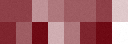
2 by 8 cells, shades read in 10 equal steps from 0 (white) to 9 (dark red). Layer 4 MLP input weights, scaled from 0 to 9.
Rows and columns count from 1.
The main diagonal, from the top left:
7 6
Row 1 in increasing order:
2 4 5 6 6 7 7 7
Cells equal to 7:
3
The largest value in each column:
8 7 9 5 6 8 9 2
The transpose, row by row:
7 8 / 7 6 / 4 9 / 5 3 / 6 5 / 6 8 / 7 9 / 2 0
